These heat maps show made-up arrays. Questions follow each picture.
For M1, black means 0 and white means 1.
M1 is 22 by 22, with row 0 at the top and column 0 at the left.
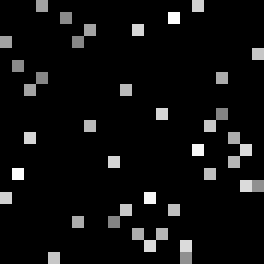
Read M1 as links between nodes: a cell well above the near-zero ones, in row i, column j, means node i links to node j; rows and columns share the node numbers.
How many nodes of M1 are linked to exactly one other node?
2
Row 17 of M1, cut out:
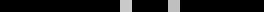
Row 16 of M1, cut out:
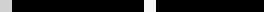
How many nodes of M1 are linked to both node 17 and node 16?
0
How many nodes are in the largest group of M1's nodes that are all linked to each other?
2
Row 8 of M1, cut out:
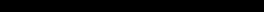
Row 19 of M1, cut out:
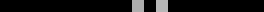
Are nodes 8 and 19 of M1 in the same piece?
no
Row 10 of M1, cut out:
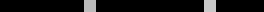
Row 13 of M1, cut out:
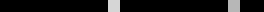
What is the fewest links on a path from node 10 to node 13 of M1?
5
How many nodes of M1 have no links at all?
1
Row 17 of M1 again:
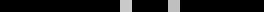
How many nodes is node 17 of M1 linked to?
2
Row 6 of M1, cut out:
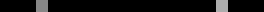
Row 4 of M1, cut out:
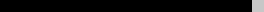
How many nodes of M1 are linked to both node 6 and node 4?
0
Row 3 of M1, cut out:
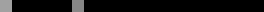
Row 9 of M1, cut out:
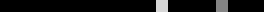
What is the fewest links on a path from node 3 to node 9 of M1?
3
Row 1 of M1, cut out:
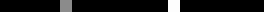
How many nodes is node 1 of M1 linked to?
2
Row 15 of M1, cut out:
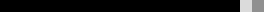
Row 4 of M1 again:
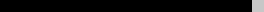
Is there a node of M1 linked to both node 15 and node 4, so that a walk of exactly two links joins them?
yes
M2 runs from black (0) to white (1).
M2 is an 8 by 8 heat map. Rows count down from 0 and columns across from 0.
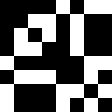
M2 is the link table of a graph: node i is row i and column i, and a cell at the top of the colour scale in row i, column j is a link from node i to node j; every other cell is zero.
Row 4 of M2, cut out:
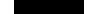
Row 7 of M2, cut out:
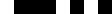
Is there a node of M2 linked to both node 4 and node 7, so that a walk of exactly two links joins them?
yes
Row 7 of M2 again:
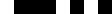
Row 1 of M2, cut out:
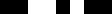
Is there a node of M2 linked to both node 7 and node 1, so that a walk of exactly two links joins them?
no
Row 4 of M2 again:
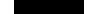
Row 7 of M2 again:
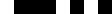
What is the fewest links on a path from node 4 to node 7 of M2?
1
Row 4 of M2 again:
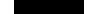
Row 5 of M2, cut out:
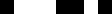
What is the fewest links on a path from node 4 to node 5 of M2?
2
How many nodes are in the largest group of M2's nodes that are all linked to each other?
4
